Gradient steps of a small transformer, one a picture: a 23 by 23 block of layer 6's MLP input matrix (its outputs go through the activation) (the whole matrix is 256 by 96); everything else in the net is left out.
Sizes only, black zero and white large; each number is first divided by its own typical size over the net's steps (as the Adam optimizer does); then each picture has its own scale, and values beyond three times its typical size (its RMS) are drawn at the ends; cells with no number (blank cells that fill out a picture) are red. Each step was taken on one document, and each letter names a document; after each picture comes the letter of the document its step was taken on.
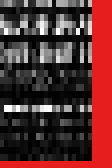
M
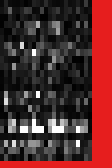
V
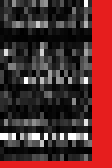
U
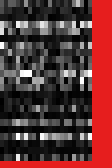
M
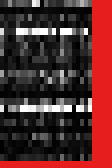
M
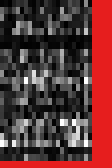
U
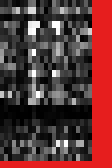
V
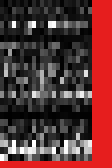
V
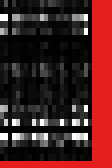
U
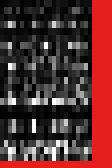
V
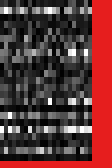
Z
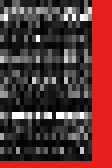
Z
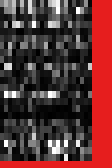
V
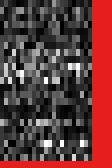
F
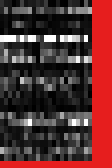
Z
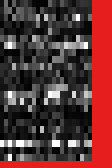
F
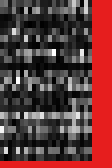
Z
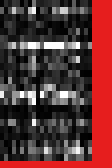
V
